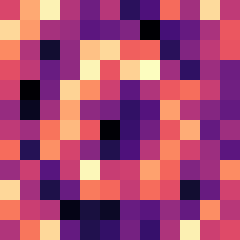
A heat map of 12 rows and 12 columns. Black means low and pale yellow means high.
There is no overall slope. Rings spread out from the centre. Overall the values sit about 50% of the way up the scale.
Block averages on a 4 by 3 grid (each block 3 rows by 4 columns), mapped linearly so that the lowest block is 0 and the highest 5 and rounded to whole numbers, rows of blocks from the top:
523
242
424
303
